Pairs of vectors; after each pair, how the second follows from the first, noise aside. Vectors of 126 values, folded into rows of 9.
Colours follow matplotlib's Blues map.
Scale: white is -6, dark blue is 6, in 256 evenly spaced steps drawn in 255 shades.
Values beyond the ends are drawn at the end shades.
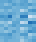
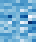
scaled up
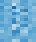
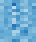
negated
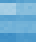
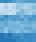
scaled up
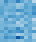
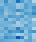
copied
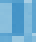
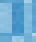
copied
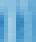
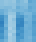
copied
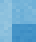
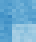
negated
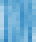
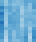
negated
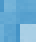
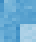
copied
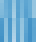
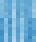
copied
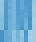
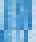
scaled up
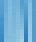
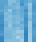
copied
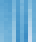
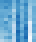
scaled up
